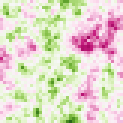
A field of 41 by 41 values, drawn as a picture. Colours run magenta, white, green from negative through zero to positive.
The halves do not mirror each other. The field is mottled with small blotches. No row or column stands out.
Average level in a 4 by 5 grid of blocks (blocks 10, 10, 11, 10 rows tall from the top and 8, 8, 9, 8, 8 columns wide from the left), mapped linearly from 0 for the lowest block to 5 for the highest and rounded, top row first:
4 4 5 3 1 | 3 3 4 0 1 | 3 4 5 2 4 | 4 5 5 2 3
